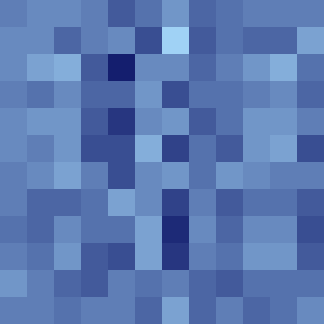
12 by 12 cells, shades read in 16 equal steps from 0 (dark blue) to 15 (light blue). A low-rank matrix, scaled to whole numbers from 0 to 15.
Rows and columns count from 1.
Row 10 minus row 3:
-1 -4 -2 0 4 2 -7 2 -1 0 -2 -2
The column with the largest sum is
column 3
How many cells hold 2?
2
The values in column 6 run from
4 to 12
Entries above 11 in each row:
0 1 2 0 0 1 0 0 0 0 0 0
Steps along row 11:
down down down up down up down down up same same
